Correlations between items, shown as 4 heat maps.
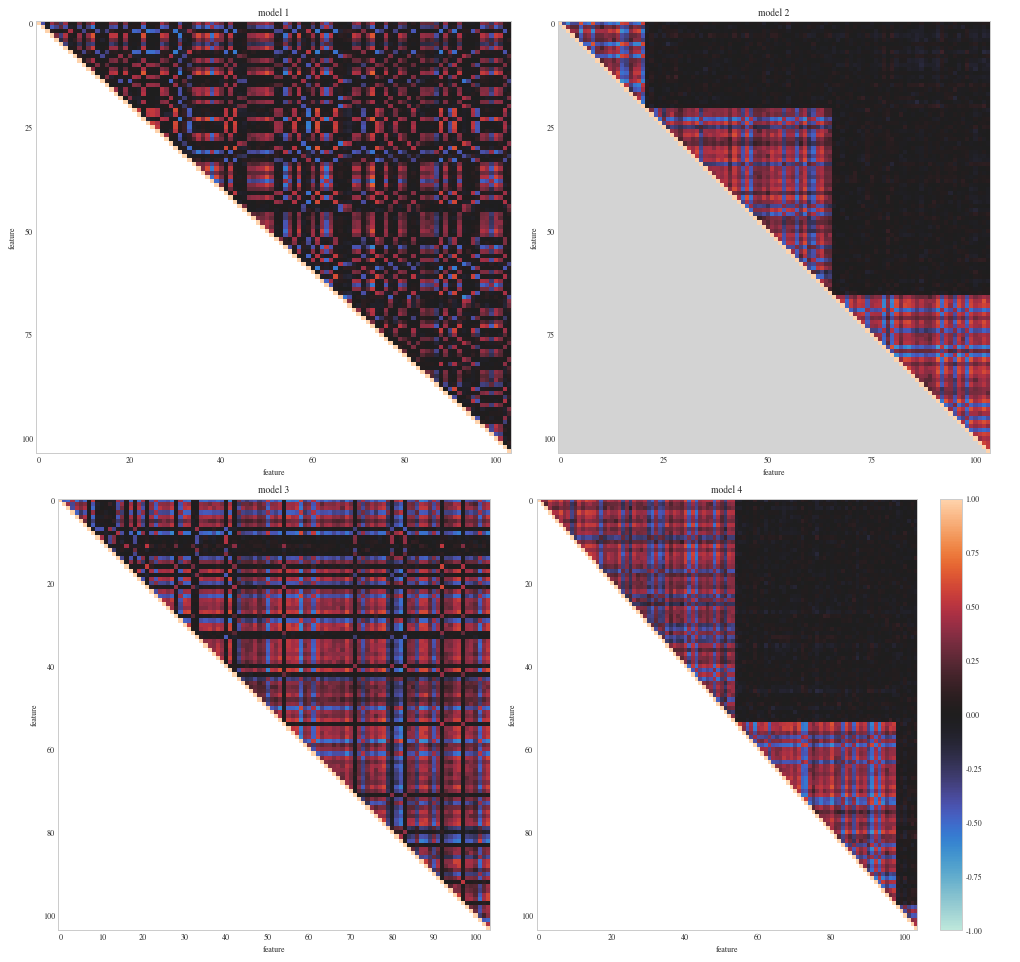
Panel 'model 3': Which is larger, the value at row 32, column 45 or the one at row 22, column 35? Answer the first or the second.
the second
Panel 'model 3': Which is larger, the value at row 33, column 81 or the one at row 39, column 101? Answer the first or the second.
the first
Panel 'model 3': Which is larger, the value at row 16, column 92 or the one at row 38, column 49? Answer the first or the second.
the first
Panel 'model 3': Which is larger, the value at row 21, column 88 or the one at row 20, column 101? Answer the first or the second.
the second
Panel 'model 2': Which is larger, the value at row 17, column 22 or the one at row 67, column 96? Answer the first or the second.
the second
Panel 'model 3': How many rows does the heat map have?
104
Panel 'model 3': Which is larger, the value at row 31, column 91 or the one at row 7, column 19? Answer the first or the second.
the first
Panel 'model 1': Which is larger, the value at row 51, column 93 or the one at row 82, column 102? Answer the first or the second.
the second
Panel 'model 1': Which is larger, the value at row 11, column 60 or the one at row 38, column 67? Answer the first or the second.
the first
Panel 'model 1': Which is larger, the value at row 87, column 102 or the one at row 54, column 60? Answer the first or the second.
the first
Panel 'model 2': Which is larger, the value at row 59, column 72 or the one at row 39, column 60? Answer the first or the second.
the first
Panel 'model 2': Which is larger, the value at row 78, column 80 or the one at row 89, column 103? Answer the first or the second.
the first
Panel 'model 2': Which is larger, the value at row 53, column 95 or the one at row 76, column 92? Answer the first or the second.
the first
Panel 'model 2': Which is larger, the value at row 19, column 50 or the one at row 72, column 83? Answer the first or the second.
the second
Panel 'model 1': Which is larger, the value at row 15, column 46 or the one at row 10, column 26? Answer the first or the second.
the second
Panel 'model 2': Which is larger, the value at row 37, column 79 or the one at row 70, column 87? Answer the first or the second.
the second
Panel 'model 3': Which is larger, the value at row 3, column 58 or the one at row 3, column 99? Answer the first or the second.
the first
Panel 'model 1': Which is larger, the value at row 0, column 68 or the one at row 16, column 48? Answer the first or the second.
the second
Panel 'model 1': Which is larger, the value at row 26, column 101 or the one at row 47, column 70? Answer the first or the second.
the second
